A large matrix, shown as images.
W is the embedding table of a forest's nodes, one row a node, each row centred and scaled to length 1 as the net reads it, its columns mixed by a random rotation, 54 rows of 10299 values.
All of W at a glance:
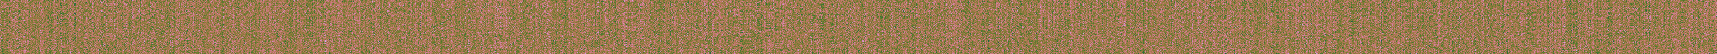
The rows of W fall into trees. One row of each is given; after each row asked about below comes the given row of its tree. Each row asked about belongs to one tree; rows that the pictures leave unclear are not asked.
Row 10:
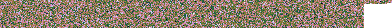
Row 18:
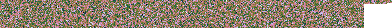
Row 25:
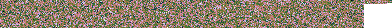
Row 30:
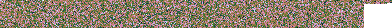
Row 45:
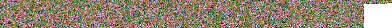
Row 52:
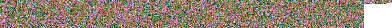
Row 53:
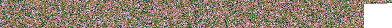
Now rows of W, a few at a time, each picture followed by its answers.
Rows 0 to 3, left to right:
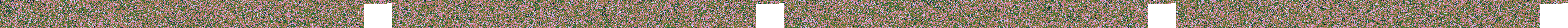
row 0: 18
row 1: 45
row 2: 10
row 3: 25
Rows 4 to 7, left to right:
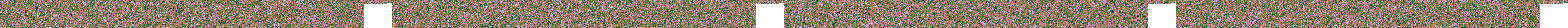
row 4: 25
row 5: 25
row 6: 10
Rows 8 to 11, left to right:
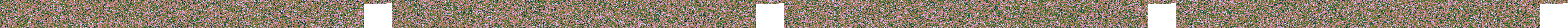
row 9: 53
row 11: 10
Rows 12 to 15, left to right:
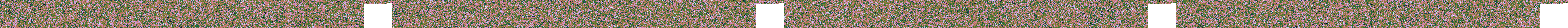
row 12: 18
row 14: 30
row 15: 53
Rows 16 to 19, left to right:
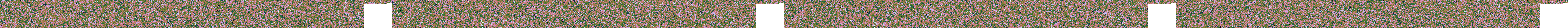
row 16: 18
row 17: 18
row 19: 25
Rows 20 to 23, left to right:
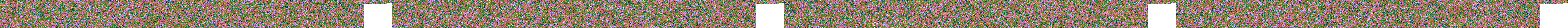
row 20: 52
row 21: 25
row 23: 25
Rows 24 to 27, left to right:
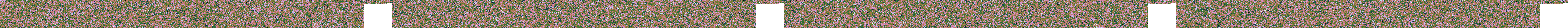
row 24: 30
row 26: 18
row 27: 53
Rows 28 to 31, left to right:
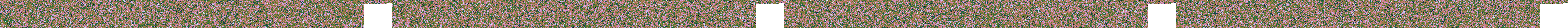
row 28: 25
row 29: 18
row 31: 45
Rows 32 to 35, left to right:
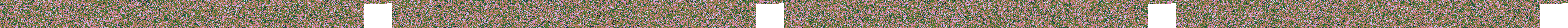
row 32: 10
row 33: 25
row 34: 45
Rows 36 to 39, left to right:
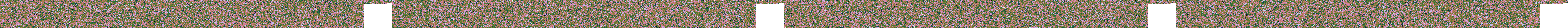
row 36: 52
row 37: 30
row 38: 25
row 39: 53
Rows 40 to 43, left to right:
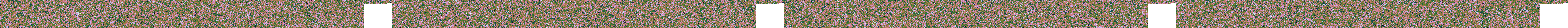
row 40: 30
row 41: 30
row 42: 18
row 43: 30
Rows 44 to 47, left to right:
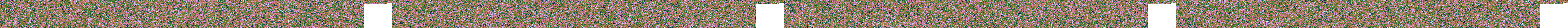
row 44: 18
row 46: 18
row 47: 10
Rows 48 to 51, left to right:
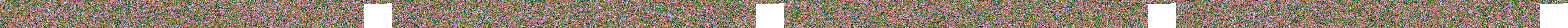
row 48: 30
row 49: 53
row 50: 52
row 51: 30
